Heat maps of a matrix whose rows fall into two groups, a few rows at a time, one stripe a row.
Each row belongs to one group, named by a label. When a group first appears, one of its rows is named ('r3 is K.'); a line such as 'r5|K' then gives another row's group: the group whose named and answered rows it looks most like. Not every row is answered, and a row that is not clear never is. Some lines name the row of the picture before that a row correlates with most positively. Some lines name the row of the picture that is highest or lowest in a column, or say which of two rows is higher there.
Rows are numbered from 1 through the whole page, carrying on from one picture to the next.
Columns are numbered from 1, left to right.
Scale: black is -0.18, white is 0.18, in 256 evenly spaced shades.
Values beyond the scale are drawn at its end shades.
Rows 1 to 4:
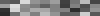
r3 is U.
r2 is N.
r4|U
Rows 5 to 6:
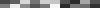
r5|U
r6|N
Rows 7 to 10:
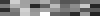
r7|U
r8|N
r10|U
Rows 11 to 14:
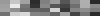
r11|N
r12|N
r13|N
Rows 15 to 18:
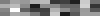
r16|N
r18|N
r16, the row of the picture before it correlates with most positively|11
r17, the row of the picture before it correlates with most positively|11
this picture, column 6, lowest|15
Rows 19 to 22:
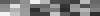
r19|U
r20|N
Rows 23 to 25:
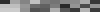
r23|U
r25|N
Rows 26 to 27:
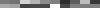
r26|U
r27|N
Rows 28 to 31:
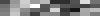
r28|U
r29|U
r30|N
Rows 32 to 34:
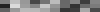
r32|N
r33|U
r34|U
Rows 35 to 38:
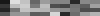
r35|U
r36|U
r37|U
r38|N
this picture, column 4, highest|37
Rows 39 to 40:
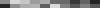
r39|U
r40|U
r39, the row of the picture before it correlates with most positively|35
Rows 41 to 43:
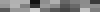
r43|U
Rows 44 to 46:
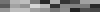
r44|N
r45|U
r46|U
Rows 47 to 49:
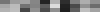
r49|N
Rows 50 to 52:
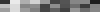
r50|U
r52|N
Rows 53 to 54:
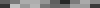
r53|U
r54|U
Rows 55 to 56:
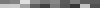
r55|U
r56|N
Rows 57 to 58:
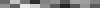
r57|N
